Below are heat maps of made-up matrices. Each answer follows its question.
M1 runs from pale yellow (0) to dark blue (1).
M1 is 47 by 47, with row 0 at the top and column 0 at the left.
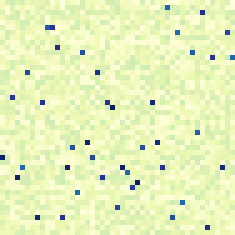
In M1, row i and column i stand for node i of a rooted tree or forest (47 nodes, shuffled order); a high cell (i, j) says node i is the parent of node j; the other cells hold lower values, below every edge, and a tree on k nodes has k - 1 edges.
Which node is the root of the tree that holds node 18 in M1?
29
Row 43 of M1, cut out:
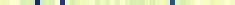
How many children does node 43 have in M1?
3
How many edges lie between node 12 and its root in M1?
1
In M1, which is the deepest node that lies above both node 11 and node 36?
14
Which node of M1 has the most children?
33
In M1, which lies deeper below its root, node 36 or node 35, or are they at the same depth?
node 36
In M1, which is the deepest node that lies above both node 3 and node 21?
35
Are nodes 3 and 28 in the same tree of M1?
no
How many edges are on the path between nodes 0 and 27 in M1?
9
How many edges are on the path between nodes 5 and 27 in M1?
6
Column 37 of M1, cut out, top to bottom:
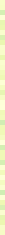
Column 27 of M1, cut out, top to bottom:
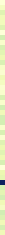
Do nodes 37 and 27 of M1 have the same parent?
no
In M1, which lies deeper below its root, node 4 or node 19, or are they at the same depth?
the same depth
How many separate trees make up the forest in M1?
5
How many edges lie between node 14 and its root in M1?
1
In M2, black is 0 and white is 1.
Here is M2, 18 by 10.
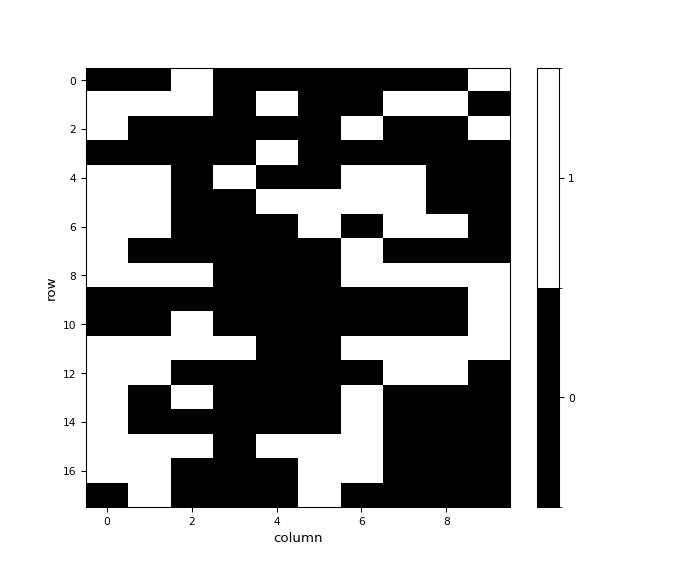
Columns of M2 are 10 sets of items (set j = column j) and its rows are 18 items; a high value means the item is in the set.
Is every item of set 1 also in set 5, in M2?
no
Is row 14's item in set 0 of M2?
yes
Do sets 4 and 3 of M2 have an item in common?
no
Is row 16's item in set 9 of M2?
no
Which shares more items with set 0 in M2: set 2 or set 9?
set 2
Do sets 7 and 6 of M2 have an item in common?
yes
